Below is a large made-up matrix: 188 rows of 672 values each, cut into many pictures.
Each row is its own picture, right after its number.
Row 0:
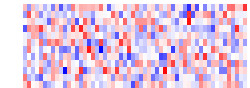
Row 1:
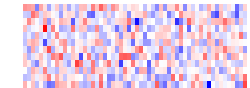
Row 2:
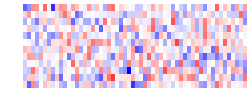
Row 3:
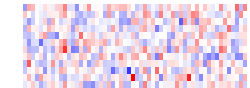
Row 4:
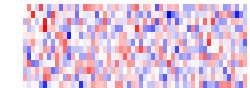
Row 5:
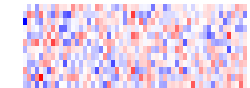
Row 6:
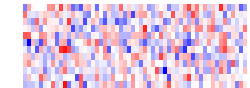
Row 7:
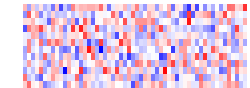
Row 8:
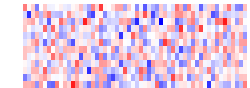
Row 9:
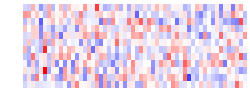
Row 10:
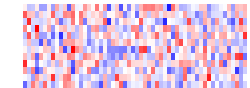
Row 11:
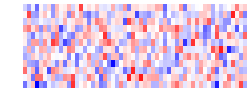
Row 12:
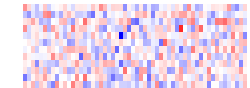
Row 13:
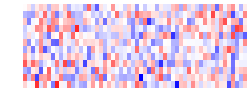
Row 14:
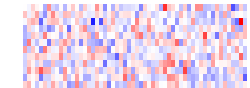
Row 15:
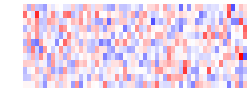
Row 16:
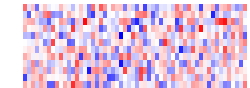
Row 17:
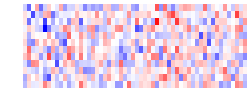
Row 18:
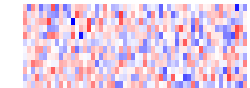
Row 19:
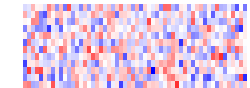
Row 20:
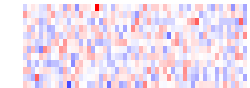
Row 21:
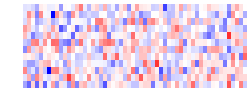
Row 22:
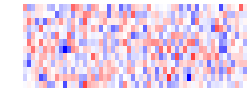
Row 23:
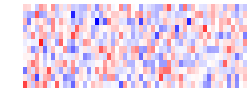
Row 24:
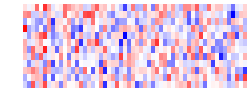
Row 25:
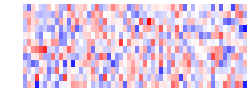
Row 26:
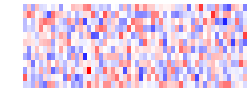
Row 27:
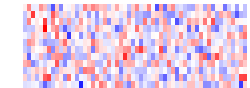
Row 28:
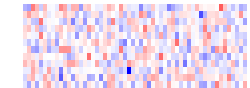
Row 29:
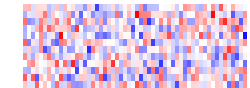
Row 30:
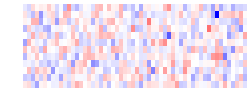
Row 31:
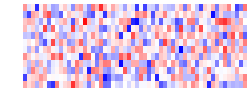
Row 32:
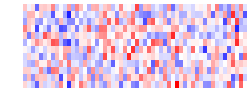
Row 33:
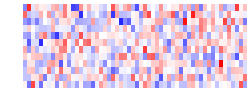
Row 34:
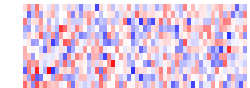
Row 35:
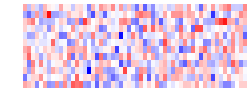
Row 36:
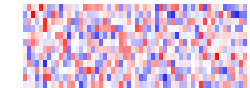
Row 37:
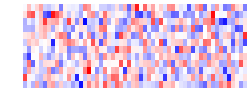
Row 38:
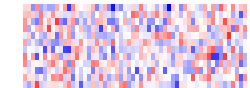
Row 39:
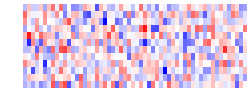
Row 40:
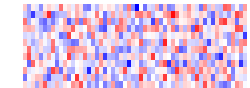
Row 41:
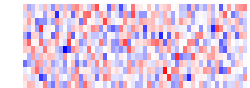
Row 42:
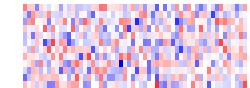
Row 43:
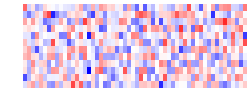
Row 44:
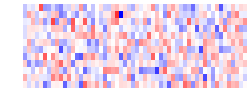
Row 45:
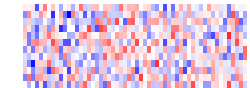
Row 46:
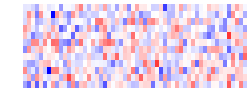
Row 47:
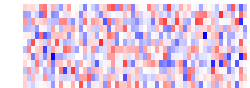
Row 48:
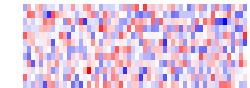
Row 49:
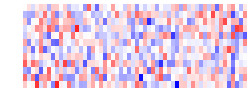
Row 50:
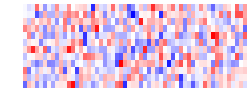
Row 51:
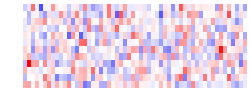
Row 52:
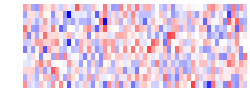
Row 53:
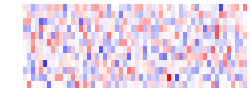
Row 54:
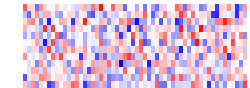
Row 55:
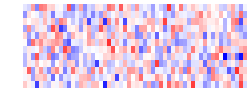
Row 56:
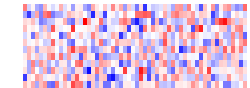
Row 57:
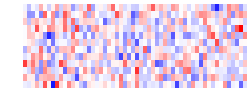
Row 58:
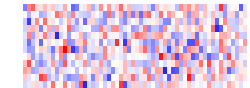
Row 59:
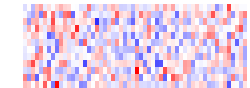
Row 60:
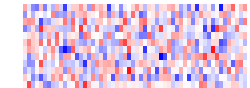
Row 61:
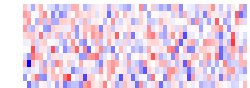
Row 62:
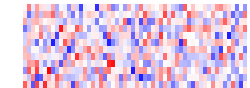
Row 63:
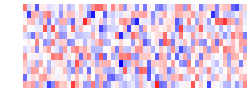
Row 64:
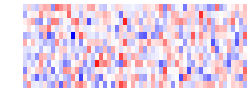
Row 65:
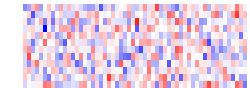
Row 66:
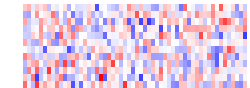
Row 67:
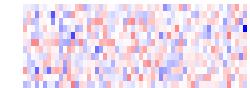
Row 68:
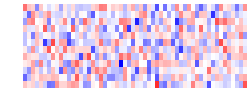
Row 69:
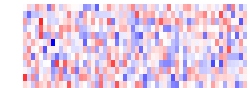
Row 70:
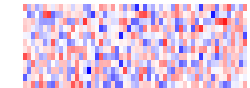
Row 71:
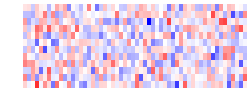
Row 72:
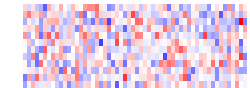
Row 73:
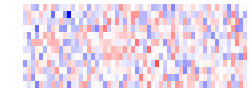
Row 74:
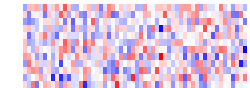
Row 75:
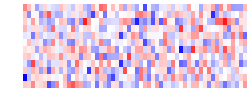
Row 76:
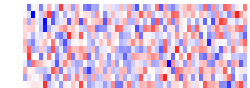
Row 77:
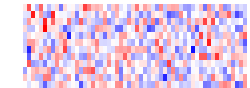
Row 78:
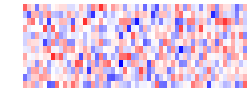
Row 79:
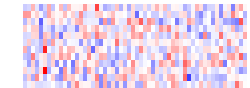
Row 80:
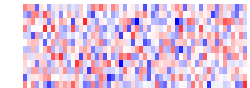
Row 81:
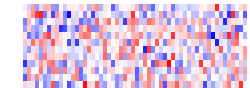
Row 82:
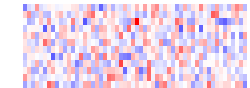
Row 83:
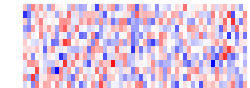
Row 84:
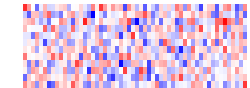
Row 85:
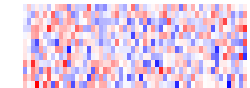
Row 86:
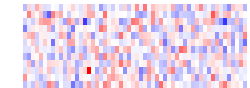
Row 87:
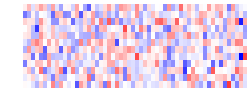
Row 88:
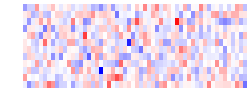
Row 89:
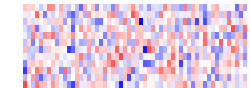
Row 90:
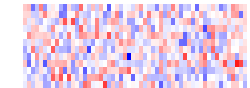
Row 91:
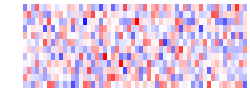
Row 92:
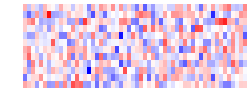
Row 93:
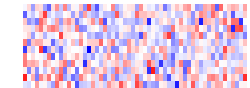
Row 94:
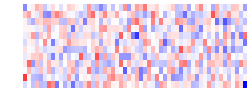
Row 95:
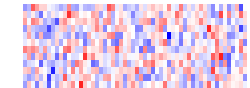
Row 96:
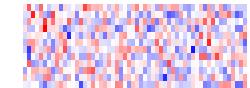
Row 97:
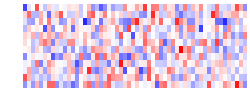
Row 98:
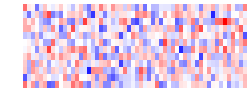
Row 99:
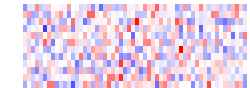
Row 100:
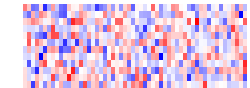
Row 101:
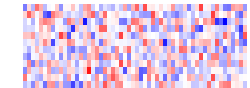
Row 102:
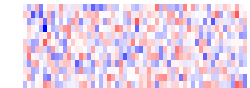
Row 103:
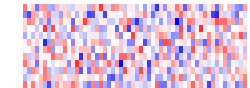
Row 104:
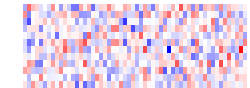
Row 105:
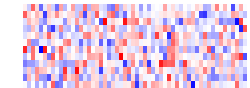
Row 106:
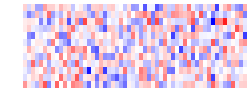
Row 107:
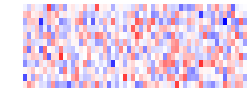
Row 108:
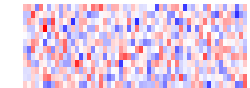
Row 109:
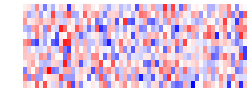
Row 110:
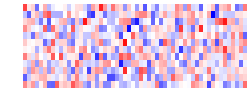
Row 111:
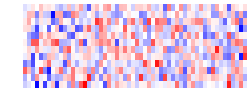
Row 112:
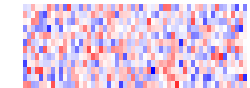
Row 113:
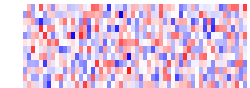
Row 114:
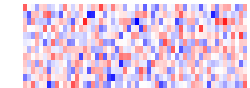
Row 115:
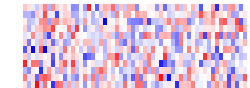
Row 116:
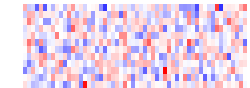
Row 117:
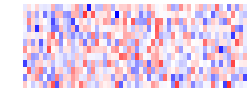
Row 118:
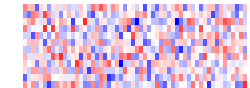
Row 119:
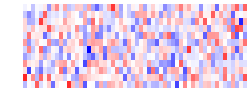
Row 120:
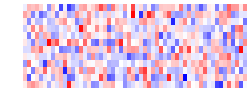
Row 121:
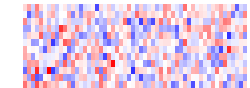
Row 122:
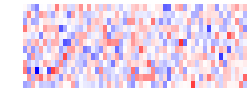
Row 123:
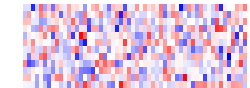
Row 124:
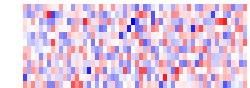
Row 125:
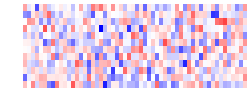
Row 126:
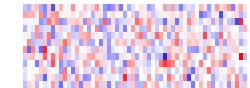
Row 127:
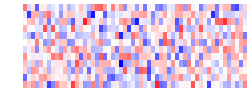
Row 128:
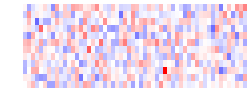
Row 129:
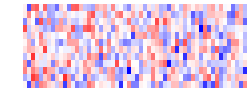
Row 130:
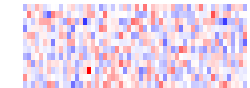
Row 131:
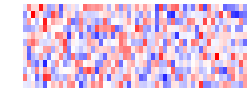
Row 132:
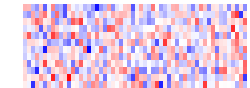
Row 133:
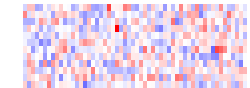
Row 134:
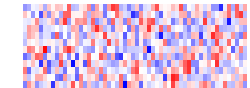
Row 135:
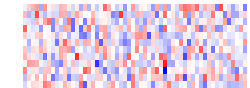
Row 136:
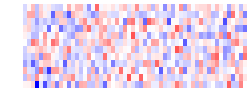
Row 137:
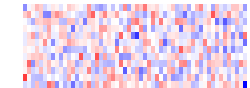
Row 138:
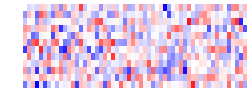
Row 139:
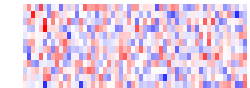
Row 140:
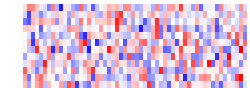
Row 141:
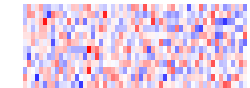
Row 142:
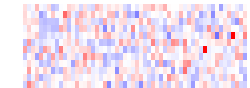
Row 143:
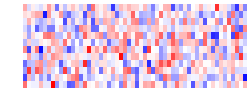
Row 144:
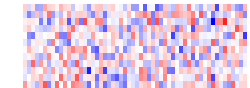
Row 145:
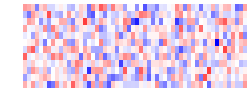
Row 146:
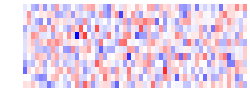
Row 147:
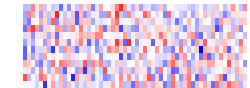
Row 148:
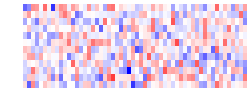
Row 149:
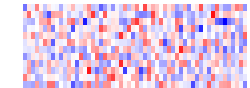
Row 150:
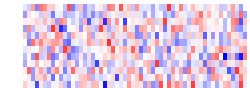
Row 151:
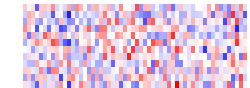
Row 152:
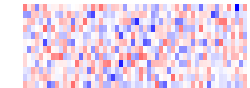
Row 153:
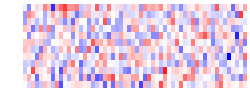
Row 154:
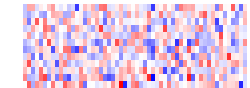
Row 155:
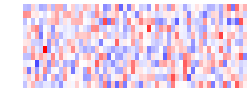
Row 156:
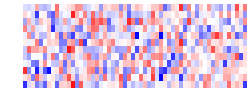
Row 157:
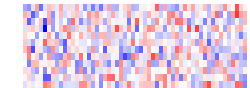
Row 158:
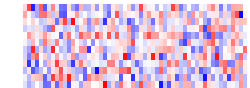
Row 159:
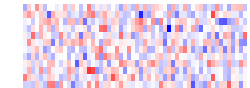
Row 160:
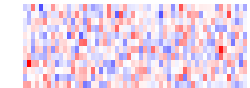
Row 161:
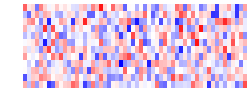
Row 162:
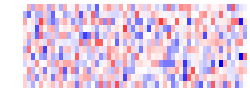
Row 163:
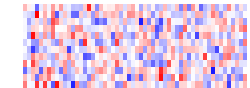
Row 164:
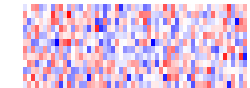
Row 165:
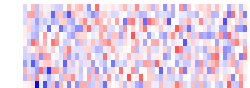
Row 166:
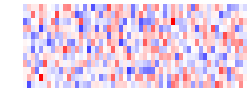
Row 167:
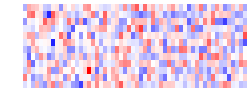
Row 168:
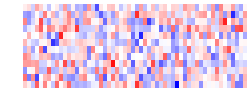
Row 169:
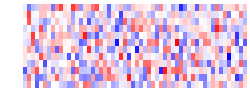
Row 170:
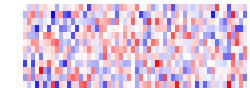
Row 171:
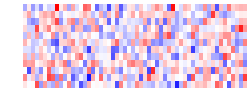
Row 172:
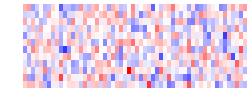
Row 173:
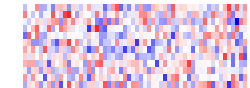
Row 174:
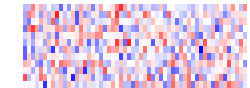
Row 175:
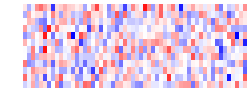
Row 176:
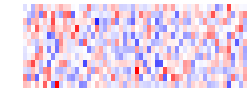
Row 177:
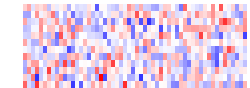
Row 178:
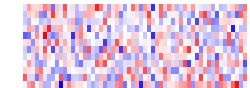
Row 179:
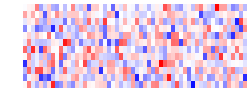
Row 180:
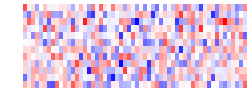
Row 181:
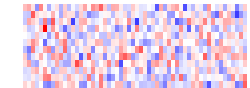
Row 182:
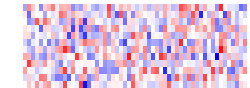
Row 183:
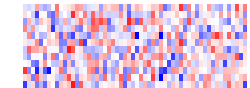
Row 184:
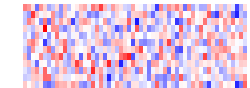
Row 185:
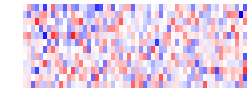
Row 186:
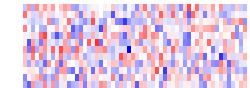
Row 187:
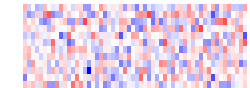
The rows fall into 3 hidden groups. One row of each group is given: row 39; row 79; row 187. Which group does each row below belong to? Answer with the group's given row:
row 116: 39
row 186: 39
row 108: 187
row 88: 187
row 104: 39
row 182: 39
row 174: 39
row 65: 187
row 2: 39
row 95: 79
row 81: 79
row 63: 187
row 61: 39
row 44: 39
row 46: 79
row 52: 79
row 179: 79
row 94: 187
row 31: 187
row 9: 79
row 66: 79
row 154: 39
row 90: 39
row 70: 187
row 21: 79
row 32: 79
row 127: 187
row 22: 39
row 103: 187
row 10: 79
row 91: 187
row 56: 187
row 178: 39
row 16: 187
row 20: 79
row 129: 39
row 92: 187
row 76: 187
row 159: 187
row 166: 39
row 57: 79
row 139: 187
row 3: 39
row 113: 39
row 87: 79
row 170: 79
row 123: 39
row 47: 79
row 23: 79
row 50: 79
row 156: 79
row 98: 187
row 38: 79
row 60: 39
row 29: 79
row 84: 187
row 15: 79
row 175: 39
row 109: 79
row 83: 79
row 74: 39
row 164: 79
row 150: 79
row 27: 187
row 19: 79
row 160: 39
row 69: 79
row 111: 79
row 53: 39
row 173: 79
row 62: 79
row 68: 187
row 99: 187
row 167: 187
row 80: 187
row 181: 187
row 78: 187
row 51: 39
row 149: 187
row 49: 79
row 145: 187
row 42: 187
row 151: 79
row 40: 187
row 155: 79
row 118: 187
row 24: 39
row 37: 187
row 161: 187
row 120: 39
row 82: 187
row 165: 79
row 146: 39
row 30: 79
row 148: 39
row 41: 39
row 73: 79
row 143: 79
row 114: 187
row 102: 187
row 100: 39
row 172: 39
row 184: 187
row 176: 79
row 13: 79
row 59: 79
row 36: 187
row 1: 187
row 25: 79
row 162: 79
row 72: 79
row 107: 79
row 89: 79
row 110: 187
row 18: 39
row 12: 187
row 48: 187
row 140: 39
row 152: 187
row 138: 79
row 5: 79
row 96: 187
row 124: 187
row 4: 187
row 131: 187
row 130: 187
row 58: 39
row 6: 39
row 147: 39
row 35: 187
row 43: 187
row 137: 187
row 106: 187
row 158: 39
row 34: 79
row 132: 39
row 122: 79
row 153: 39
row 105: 79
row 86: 187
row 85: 79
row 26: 187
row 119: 79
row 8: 187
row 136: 79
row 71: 79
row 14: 79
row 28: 39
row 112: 79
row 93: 79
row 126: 79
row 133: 39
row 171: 79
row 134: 79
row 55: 79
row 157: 187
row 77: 187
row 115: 79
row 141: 187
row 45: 79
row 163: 79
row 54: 187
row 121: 79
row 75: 187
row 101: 187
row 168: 79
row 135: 39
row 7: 39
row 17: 187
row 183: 79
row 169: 39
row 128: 39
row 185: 39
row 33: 39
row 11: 79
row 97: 187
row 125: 187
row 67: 79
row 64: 39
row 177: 79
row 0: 39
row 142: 79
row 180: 187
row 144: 187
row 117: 79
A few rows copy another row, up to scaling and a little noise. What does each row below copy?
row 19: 112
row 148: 2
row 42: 68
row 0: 7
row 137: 94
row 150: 55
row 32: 151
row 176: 59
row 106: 144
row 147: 174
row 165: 136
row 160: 51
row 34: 121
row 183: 156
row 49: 13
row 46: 21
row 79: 9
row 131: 36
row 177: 66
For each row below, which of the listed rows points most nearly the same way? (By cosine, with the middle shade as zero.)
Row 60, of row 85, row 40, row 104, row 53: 53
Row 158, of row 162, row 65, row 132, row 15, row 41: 132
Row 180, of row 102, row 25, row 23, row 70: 70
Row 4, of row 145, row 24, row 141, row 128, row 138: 141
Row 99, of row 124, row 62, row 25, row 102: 102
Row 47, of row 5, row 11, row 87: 87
